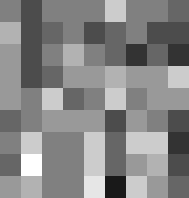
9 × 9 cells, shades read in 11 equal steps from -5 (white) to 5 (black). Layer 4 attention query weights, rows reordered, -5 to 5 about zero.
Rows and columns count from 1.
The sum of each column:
-4 -2 -2 -3 -10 2 -6 -5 10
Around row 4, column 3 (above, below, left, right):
0 -3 2 -1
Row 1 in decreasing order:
2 1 0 0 0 0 0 0 -3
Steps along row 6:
down down same same up down up up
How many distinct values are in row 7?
4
